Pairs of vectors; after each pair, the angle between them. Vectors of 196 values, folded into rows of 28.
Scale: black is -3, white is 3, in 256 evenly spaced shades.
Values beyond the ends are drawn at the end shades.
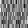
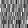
nearly parallel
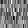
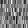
nearly parallel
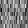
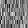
partly opposed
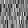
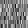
nearly opposite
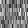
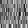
partly opposed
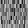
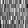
nearly opposite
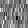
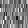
nearly parallel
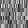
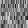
nearly opposite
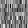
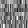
nearly parallel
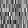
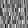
partly aligned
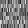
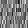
orthogonal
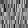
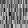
orthogonal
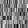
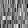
nearly opposite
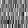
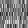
partly opposed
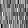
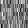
nearly parallel
